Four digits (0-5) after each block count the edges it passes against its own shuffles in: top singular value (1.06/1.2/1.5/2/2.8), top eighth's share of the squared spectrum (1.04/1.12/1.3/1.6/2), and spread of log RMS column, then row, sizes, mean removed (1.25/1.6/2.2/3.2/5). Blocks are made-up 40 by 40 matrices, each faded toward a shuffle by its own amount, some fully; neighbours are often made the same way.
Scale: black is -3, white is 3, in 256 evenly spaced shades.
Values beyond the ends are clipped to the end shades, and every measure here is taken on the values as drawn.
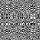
4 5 3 3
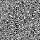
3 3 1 0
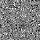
2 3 0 1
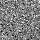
0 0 0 0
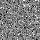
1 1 0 0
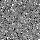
0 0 0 0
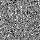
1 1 0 0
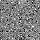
2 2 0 0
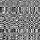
4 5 3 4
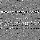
2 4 0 3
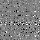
2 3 1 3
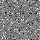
1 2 0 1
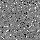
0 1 0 0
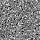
0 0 0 0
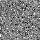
0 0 0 0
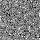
0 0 0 0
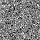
0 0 0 0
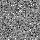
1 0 0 0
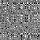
4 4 2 2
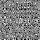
3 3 1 2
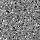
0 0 0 1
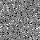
2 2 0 0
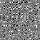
3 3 1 2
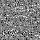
2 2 0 1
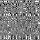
4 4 2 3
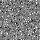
1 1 0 0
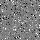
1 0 0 0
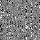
2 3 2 0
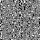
3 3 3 0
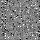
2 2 1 0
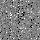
2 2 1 0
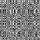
4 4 3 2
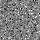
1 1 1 0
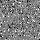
2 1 0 0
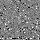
2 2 0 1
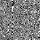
1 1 2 0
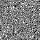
0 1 1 0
